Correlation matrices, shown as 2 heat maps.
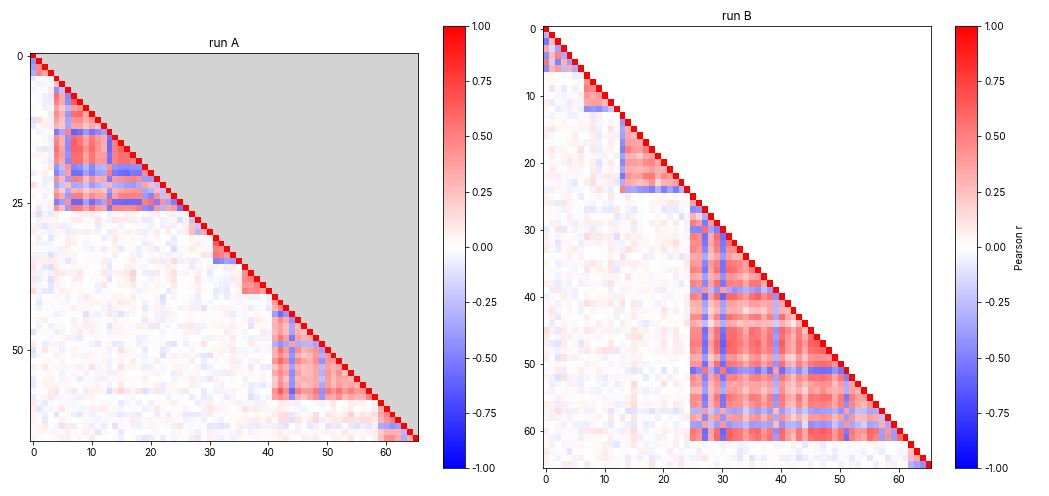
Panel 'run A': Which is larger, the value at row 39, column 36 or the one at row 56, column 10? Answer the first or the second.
the first
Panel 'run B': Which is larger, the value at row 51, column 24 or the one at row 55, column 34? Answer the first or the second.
the second
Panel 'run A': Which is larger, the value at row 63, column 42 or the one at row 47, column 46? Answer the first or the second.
the second
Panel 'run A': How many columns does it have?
66
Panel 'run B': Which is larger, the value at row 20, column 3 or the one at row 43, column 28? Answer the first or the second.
the second
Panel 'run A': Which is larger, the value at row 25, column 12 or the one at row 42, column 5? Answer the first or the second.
the second
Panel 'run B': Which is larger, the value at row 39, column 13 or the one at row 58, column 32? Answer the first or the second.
the second
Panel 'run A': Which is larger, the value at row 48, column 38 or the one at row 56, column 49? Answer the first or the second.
the first
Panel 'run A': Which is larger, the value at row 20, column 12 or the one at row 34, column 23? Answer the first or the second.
the second
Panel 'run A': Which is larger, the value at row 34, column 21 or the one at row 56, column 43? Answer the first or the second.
the second
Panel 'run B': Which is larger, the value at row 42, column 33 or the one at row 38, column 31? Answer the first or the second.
the second
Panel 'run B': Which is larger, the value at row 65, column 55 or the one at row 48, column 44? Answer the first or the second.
the second
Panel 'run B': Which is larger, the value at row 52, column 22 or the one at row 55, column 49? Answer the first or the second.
the second
